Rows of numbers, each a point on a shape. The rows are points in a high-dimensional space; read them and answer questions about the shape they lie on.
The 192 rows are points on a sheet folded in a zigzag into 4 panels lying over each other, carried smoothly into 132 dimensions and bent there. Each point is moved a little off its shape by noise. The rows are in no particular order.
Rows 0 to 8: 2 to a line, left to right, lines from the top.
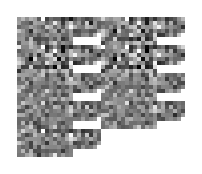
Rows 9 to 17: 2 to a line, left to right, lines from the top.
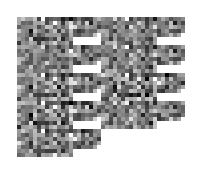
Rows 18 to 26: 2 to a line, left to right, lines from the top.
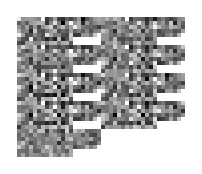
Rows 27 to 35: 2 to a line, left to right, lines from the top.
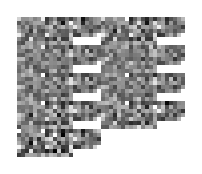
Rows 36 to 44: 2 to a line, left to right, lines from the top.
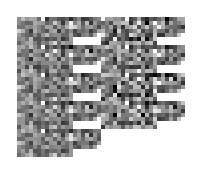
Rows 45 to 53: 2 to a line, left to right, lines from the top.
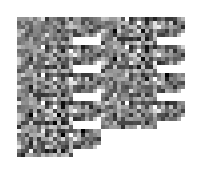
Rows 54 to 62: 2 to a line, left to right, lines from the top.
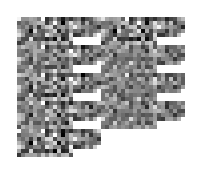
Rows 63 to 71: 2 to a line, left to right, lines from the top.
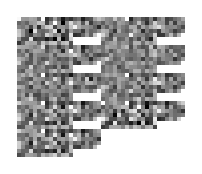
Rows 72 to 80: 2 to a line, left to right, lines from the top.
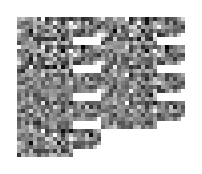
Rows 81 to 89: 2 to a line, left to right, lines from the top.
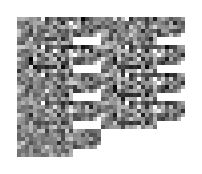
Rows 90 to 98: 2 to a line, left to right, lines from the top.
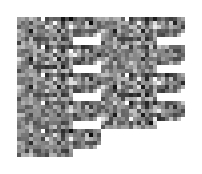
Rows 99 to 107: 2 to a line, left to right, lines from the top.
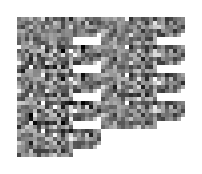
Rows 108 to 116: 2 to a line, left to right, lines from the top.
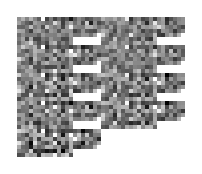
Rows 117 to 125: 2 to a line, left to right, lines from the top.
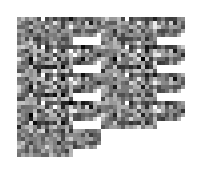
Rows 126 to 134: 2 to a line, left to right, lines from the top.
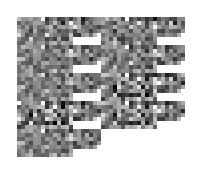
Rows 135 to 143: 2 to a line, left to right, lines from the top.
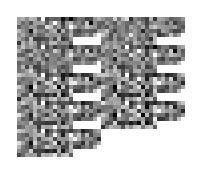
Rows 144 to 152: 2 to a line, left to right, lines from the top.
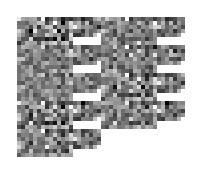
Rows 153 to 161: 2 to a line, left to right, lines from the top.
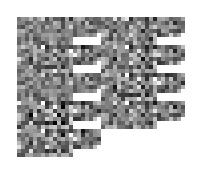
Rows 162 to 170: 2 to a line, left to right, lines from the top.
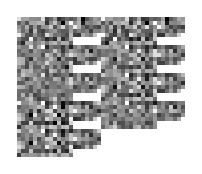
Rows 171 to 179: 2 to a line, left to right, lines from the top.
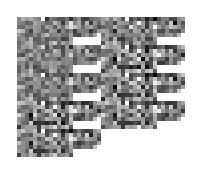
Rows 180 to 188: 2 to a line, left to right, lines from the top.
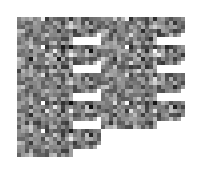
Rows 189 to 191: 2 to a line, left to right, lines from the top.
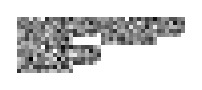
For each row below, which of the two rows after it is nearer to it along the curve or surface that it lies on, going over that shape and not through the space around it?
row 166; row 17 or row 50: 17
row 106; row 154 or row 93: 93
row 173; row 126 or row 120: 126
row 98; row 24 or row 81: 24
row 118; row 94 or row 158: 158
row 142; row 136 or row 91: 91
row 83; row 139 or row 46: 46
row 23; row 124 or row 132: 124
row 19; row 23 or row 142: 142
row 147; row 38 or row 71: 38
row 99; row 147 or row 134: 134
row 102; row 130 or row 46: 46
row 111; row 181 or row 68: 68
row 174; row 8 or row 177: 177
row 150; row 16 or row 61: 61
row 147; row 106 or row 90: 90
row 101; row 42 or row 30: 30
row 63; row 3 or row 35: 3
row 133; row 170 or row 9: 9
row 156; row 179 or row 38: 38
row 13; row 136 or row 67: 67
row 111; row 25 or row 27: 27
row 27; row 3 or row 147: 3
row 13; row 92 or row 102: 102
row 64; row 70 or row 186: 70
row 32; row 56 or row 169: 169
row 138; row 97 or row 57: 97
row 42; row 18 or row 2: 2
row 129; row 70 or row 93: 93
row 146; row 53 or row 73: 53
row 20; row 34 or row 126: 34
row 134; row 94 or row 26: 26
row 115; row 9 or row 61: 61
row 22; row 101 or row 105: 101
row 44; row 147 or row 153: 153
